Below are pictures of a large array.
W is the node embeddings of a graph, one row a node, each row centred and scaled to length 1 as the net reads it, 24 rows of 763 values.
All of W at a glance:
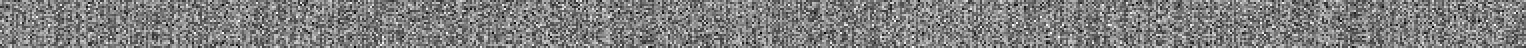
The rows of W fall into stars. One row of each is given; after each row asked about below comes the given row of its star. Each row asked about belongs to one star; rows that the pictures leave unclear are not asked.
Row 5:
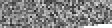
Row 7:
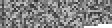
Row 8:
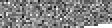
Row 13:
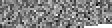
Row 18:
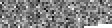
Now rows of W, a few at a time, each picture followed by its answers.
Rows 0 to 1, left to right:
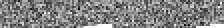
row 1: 8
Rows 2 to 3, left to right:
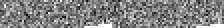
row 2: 18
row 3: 8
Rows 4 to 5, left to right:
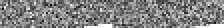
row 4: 18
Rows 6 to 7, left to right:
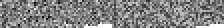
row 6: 8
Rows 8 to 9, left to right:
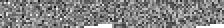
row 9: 5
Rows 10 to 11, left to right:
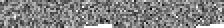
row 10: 13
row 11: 8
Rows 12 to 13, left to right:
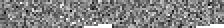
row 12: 7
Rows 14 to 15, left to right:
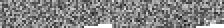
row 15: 18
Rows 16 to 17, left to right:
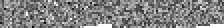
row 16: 7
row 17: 13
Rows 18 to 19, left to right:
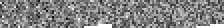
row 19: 13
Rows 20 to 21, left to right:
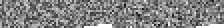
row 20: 18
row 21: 18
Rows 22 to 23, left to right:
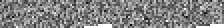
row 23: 8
